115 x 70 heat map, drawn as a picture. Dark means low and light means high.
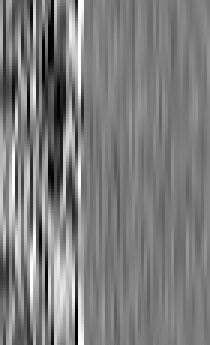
Slope: none. Histogram: heavy tails on both sides. Grain: streaks running down. Seam: vertical, 40% of the way across, the right part calmer. Mirror symmetry: none. Ninth with the lowest average: top left.
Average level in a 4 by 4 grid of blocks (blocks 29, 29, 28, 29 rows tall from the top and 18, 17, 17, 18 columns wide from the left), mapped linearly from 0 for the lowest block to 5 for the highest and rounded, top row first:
0 3 2 2 | 2 1 2 2 | 4 2 2 2 | 2 5 2 2
